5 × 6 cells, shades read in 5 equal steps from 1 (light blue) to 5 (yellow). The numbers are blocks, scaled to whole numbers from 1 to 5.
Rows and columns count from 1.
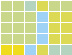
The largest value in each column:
5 5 3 4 4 4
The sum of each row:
18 18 18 18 19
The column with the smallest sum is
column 4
